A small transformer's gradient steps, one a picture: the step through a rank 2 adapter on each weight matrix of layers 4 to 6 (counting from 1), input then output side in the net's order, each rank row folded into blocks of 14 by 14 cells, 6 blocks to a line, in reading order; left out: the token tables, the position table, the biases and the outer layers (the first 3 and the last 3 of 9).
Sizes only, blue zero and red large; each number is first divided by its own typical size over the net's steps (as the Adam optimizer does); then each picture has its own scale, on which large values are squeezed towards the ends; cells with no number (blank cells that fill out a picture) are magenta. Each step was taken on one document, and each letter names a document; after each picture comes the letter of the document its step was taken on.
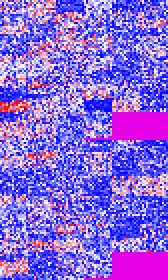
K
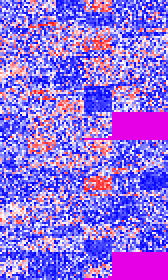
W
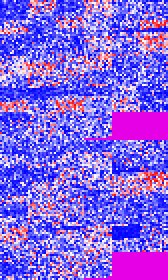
K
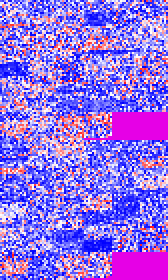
W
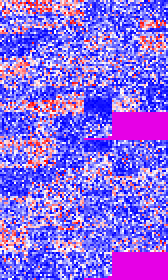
K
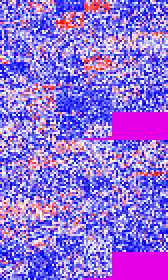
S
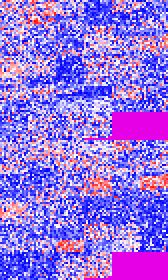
W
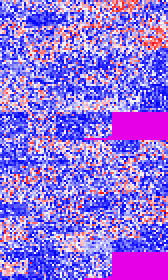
S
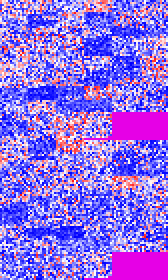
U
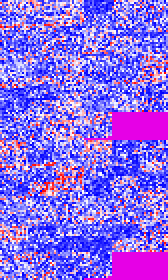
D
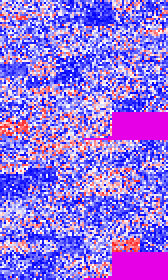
W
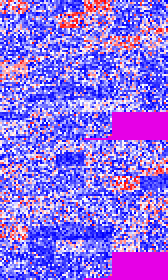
S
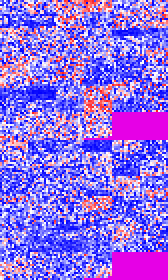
U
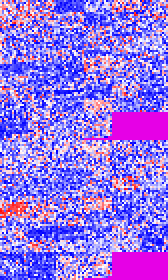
S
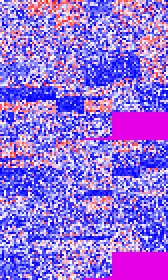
U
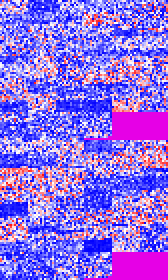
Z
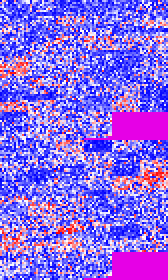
K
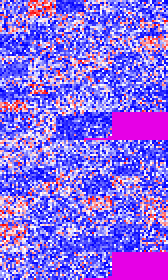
K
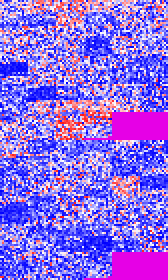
U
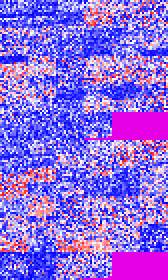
Z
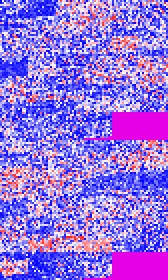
Z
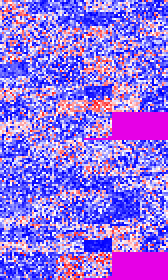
W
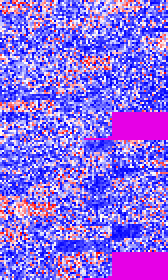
D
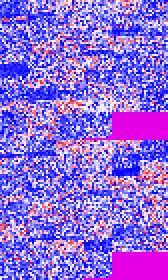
K
